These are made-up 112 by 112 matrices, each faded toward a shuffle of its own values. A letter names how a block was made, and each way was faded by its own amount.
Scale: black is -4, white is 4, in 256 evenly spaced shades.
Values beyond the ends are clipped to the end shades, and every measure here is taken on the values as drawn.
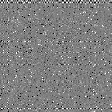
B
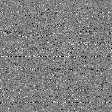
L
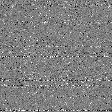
L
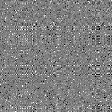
B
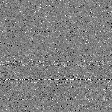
L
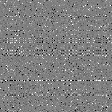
B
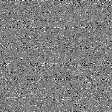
L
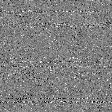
L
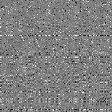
B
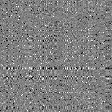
B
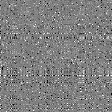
B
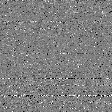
L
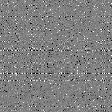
B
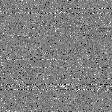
L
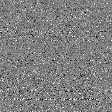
L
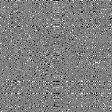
B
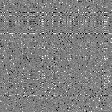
B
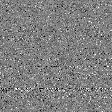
L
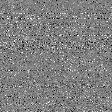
L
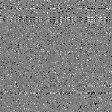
B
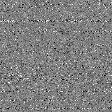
L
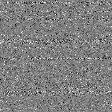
L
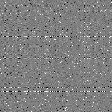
B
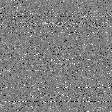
L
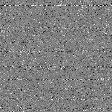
L
